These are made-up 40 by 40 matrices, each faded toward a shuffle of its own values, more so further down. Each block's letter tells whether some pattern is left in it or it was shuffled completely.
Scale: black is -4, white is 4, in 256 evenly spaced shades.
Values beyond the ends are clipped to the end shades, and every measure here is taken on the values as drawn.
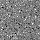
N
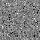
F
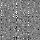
F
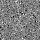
N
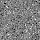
N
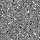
N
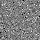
N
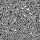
N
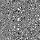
F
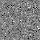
F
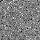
N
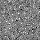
N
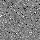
N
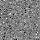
F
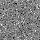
N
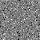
N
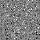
F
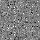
F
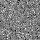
N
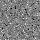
N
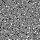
N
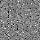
F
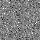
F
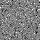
N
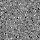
F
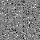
F
